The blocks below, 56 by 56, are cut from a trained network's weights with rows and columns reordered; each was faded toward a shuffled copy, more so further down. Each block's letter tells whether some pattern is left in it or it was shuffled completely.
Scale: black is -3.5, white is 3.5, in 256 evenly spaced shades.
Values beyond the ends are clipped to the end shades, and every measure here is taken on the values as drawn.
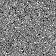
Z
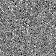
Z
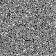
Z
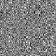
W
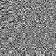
W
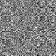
W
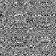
W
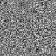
W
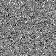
Z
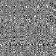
W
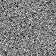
Z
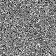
Z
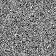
Z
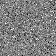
Z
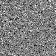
Z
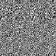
W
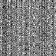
W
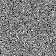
Z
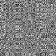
W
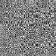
W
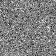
Z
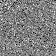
Z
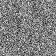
Z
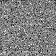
Z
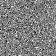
Z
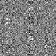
W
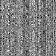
W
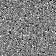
Z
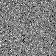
Z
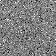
Z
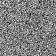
Z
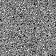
Z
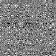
W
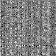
W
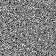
Z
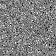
Z
